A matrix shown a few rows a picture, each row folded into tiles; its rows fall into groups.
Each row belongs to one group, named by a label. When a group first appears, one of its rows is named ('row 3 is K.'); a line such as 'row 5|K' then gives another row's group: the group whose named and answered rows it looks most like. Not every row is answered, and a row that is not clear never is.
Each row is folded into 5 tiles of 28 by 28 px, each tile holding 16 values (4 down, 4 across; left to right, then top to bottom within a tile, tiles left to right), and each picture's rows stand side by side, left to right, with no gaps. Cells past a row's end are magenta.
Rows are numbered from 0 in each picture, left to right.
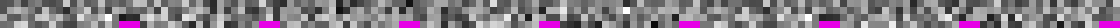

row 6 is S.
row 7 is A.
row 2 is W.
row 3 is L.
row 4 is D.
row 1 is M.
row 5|A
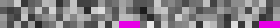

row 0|M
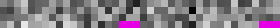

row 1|L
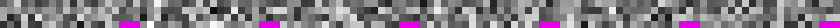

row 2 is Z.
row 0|A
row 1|L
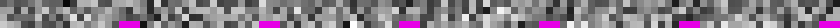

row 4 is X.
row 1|M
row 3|X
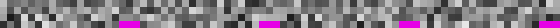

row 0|D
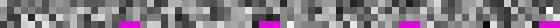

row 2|W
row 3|W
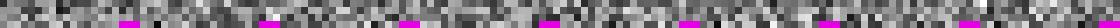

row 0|W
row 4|M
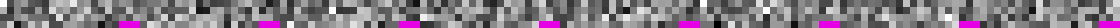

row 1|W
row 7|D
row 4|X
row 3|M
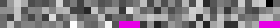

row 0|L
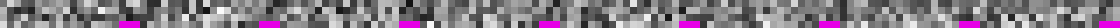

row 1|X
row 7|D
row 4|L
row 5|X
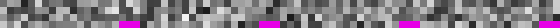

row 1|X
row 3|Z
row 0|Z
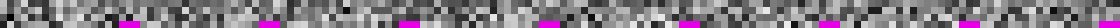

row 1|Z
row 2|X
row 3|Z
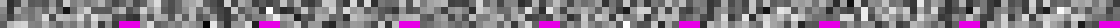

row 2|M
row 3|L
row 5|X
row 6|M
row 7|X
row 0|X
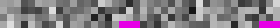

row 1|D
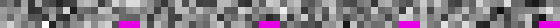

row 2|W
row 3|S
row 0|Z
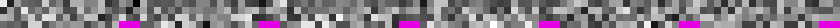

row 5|M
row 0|M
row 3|L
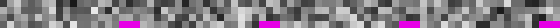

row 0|W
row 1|Z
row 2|Z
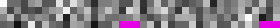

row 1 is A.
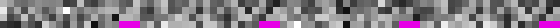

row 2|W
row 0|D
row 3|S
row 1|S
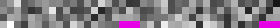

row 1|S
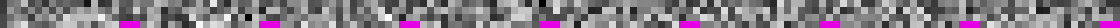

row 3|Z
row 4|S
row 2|S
